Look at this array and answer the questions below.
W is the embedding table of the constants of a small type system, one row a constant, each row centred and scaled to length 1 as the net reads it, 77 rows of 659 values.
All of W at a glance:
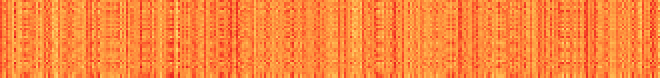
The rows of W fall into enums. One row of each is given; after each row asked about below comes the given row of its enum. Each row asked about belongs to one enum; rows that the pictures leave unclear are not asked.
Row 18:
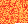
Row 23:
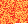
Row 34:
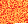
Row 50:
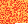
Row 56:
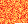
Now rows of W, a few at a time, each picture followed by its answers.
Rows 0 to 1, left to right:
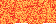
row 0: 23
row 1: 18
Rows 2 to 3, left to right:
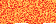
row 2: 34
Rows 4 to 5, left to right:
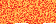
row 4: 34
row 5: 50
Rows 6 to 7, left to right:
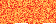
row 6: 34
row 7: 56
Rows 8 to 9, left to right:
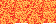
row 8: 23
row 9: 23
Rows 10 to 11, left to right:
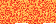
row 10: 50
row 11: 50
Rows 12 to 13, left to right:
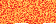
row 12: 34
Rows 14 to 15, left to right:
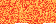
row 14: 18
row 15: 50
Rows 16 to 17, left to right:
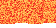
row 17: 23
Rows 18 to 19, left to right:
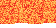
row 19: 23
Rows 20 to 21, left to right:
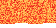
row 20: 50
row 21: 18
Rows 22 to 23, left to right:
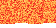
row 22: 50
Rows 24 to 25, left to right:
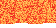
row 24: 23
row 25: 18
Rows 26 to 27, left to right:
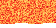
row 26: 50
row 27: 34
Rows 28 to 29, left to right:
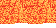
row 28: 18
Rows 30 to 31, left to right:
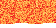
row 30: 23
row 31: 34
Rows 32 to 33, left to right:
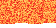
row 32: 50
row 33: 23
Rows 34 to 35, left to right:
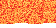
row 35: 23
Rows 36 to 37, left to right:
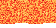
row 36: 50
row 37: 50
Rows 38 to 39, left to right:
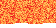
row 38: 23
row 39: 56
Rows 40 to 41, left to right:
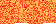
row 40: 18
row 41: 50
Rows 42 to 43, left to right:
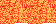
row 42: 18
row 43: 18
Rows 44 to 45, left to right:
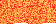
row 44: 34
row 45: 18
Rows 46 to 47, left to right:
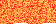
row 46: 34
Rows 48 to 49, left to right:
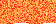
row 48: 34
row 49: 50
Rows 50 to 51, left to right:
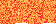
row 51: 23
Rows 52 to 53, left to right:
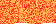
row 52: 18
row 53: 34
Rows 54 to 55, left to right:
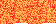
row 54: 23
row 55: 18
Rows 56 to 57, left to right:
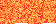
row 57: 23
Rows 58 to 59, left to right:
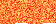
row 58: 50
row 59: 56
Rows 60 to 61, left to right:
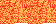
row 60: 18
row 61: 18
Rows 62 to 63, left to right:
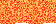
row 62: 50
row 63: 50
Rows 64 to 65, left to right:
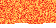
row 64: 56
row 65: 50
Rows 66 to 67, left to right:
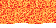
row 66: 34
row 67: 34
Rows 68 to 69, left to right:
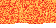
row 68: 18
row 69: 50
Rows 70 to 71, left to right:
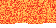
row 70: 50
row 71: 18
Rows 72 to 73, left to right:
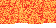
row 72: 18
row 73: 23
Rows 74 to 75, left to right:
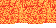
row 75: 18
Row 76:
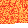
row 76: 18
